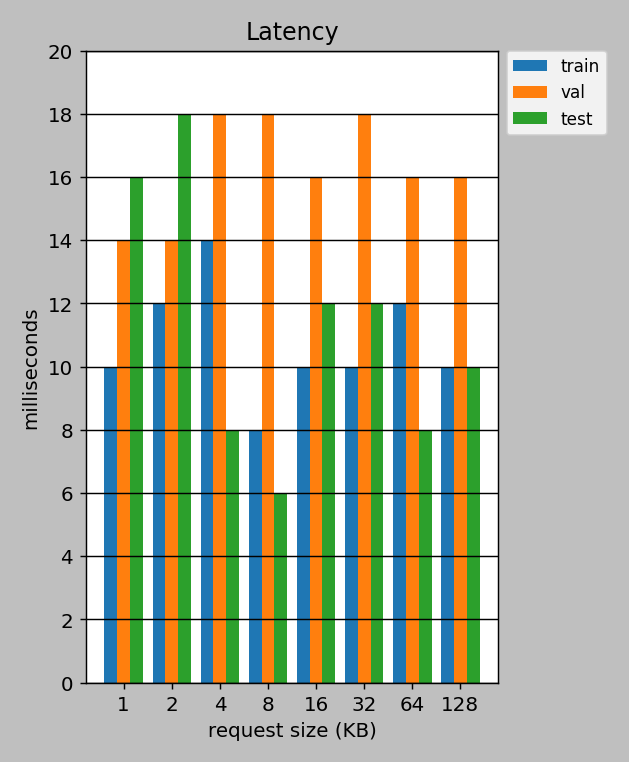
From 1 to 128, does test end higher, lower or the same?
lower
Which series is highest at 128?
val
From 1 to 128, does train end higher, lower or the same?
the same
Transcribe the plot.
Title: Latency
x-axis: request size (KB), ticks 1 2 4 8 16 32 64 128
y-axis: milliseconds, ticks 0 2 4 6 8 10 12 14 16 18 20
Legend: train, val, test
Values:
train: 10 12 14 8 10 10 12 10
val: 14 14 18 18 16 18 16 16
test: 16 18 8 6 12 12 8 10
